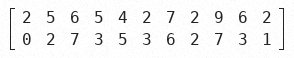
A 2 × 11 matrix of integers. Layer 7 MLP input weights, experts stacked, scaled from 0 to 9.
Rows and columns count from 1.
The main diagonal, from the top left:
2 2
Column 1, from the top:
2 0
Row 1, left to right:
2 5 6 5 4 2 7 2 9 6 2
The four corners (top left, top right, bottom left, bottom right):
2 2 0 1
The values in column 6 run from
2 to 3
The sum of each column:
2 7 13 8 9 5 13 4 16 9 3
